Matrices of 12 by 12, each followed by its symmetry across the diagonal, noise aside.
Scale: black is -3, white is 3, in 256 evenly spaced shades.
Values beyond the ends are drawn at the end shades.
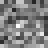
neither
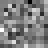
antisymmetric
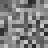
symmetric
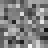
antisymmetric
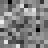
neither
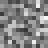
neither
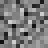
symmetric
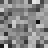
neither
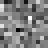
antisymmetric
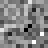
symmetric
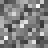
symmetric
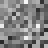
symmetric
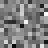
antisymmetric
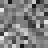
antisymmetric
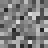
antisymmetric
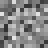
symmetric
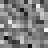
antisymmetric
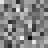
neither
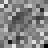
symmetric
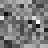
neither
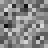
symmetric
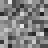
neither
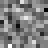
antisymmetric
